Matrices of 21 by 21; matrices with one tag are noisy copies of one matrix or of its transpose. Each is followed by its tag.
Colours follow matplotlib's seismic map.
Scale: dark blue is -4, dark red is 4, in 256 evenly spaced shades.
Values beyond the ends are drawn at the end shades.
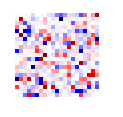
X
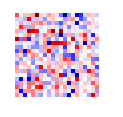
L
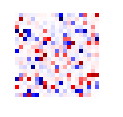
X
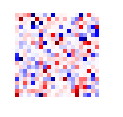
X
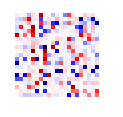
L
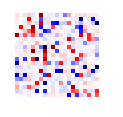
L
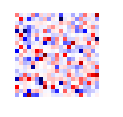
X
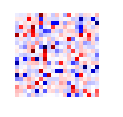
L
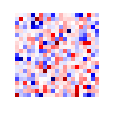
X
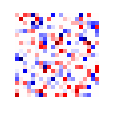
X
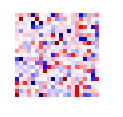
X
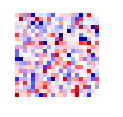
X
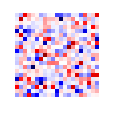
X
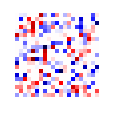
L
